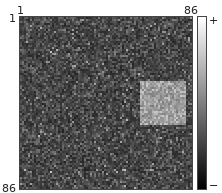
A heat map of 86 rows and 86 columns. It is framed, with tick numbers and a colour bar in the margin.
On average the colour sits 30% of the way up the scale. No regular stripes run through it. The values are skewed, with a long tail toward high values. In the middle right lies a patch that is higher than the rest.
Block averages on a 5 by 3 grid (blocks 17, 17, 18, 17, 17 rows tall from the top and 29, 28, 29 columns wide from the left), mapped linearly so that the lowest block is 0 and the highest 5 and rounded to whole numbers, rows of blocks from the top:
0 0 0
0 0 1
0 0 5
0 0 1
0 0 0
